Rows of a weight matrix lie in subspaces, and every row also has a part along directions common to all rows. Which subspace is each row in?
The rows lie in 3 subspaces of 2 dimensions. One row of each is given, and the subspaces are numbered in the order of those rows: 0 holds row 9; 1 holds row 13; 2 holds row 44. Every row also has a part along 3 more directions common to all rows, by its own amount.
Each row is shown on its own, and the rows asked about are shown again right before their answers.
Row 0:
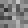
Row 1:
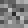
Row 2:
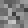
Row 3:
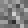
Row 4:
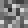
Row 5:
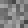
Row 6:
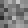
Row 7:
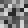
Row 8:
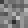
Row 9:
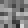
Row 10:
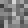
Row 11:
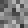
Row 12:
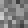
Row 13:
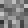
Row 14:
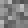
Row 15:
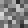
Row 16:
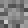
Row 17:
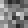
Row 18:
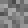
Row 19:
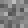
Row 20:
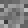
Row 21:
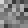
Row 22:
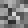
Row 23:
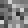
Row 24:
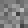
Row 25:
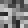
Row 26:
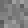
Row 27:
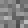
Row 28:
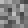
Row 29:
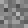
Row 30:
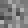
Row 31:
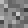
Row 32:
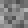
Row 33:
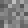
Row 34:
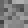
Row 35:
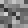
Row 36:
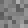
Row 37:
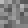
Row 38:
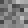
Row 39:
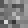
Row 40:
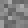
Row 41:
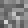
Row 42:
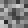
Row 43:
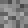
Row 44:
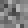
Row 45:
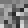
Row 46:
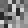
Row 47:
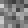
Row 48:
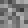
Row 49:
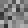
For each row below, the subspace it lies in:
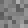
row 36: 1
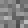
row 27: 0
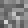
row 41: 0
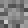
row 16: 0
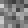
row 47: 1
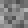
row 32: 1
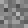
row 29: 1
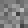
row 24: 0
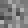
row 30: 1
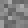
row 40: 2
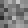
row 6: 1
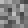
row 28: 2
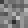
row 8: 0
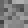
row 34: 2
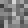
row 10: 2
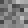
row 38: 2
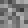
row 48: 2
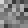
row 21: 2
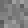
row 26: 2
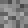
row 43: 2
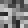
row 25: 0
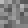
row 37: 2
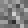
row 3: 2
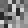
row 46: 1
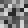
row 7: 0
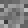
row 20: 0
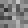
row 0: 1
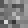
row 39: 0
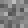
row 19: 0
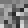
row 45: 0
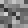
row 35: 0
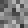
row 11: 2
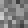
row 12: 1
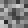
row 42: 0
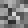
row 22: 2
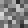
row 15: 1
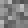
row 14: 2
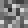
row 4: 1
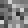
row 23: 1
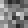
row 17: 1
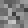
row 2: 2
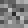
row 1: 2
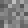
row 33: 2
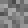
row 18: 0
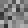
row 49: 1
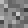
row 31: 1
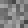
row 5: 0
